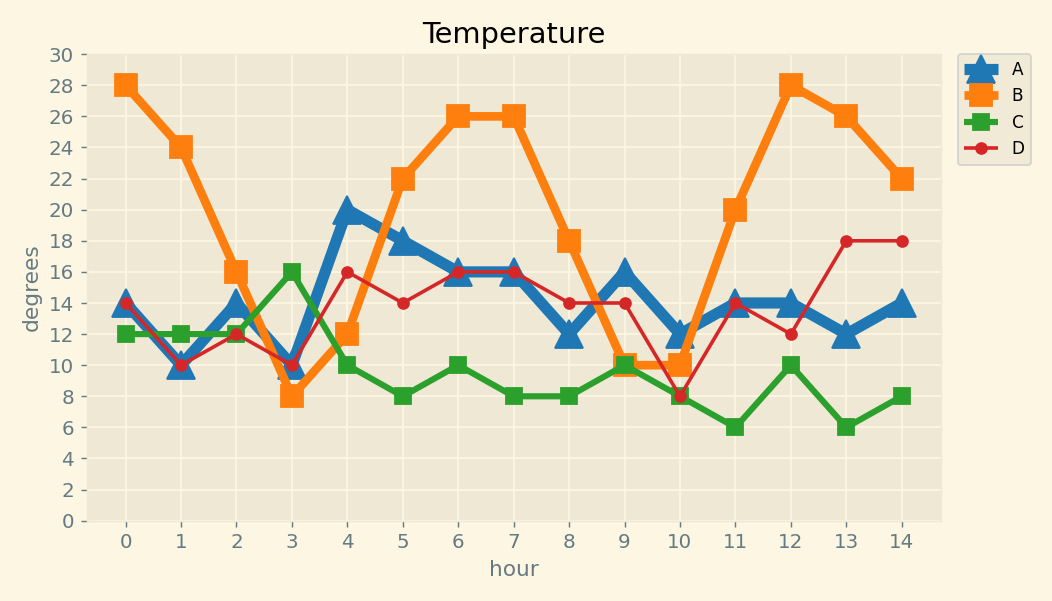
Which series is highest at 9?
A
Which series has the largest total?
B
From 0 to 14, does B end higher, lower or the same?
lower
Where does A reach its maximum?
4
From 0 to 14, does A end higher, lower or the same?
the same
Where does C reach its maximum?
3
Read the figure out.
Title: Temperature
x-axis: hour, ticks 0 1 2 3 4 5 6 7 8 9 10 11 12 13 14
y-axis: degrees, ticks 0 2 4 6 8 10 12 14 16 18 20 22 24 26 28 30
Legend: A, B, C, D
Values:
A: 14 10 14 10 20 18 16 16 12 16 12 14 14 12 14
B: 28 24 16 8 12 22 26 26 18 10 10 20 28 26 22
C: 12 12 12 16 10 8 10 8 8 10 8 6 10 6 8
D: 14 10 12 10 16 14 16 16 14 14 8 14 12 18 18
